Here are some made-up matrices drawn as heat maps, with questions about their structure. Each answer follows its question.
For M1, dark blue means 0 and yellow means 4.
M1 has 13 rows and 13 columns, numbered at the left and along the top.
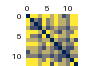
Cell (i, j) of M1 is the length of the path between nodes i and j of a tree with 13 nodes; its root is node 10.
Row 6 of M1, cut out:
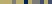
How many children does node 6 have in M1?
1
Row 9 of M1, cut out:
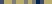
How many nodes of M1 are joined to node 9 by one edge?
2
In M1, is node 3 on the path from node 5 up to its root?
yes
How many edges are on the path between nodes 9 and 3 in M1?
2
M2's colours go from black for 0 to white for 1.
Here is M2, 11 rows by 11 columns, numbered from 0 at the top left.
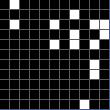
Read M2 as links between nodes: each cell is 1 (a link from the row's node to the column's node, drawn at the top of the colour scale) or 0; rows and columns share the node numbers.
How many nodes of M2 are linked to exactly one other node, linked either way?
3
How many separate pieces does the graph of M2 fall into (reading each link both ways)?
1
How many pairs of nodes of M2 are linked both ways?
0
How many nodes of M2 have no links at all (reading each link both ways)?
0
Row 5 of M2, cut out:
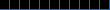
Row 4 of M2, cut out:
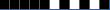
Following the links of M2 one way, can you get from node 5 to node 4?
no
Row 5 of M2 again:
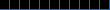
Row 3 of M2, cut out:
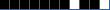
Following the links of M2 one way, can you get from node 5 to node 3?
no
